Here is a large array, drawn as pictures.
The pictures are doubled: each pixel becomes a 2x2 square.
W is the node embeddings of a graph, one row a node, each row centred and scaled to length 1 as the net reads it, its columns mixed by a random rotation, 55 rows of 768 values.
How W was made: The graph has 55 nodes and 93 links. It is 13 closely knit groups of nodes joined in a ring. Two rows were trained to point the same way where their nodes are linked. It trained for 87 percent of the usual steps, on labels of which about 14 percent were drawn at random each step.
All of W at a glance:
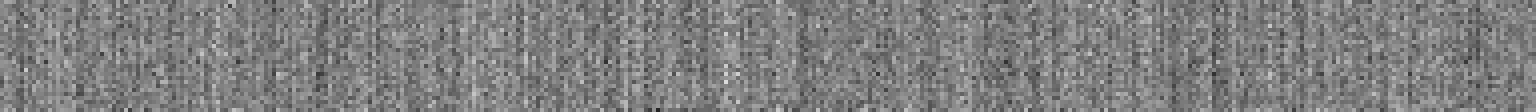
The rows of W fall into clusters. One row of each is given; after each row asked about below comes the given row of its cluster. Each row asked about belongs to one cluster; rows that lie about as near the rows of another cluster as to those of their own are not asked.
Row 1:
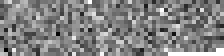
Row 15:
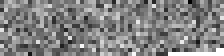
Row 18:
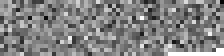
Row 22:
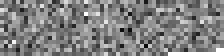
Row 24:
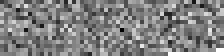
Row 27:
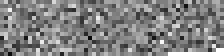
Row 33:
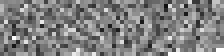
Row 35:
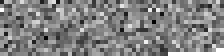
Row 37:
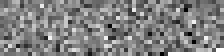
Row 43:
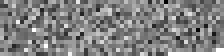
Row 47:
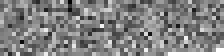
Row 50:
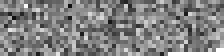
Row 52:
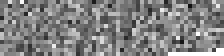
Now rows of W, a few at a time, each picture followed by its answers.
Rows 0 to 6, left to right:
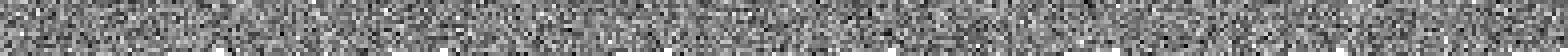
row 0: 35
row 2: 50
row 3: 27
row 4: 15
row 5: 47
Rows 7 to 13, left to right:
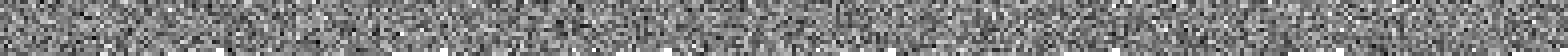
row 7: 22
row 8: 1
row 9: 47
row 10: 47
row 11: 27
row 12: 35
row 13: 24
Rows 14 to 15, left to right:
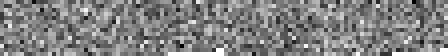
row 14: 18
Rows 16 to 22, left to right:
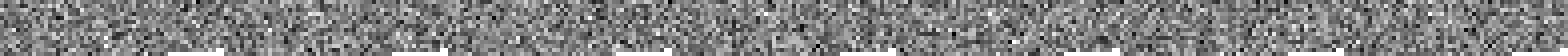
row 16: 37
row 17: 22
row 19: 22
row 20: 1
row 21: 52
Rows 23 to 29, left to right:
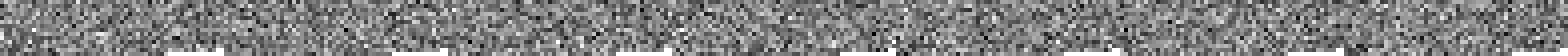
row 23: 43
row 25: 47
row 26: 50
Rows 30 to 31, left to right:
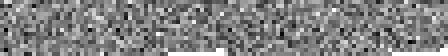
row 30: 1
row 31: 1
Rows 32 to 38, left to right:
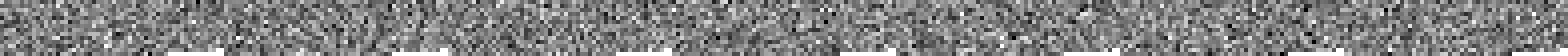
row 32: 37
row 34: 15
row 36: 37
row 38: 35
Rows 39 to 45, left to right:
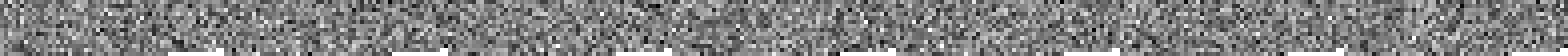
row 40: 52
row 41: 22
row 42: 24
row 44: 43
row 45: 18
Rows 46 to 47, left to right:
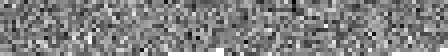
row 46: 43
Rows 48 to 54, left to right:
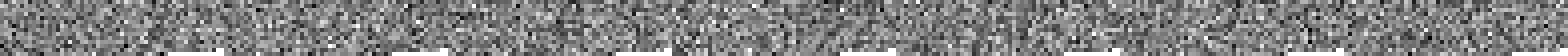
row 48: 33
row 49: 37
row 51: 33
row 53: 18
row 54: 35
